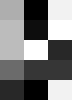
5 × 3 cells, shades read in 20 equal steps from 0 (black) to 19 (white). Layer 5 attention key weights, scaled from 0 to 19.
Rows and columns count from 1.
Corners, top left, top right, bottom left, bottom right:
13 18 3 18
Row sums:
31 34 36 16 21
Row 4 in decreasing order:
8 4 4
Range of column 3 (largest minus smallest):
16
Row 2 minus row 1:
1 1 1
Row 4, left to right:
8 4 4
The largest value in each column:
14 19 19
